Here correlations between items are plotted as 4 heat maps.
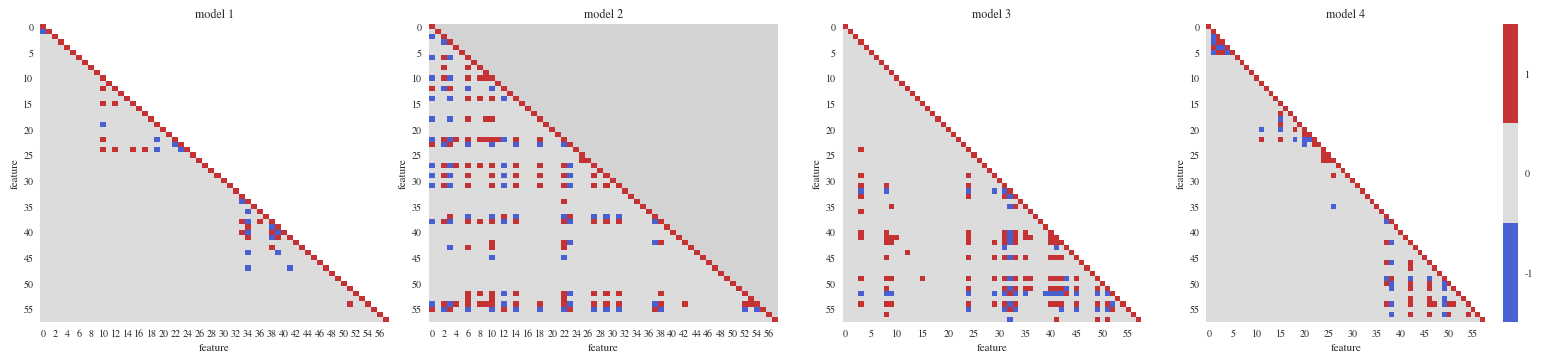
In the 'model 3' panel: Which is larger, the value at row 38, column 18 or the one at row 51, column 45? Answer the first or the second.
the second
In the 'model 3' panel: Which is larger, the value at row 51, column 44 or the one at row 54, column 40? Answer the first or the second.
the second
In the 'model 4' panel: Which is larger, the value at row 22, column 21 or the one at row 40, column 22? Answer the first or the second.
the second
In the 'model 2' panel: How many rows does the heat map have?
58
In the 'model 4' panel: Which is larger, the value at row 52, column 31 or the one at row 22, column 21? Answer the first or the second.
the first
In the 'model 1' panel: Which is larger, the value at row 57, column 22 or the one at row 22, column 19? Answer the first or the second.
the first
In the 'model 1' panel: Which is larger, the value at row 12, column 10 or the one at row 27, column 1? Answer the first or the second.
the first
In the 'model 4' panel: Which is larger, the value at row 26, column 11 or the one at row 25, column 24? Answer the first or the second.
the second
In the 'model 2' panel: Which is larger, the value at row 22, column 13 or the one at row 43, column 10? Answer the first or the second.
the second
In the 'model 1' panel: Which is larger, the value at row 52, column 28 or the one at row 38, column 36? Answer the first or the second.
the second
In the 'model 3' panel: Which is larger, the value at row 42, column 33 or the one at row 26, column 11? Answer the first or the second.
the first
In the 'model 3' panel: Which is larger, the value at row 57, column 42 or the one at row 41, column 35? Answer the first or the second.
the second
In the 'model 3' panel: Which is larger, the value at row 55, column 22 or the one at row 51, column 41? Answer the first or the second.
the second
